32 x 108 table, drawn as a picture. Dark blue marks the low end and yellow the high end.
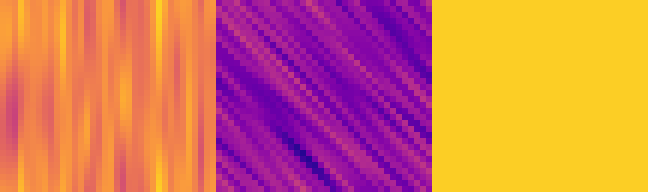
It is made of 1 by 3 panels. Panel 1,1: high, streaked downward. Panel 1,2: low, slanting down to the right. Panel 1,3: very high, flat.
